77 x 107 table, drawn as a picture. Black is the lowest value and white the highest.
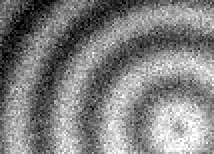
Slope: up to the bottom right. Average level on the scale: 50%. Mirror symmetry: none. Odd rows or columns: none. Ninth with the lowest average: top left. Rings: centred on the bottom right.
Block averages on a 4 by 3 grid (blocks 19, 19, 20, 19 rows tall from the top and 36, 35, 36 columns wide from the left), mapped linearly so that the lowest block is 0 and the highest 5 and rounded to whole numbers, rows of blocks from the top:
012 | 023 | 233 | 335
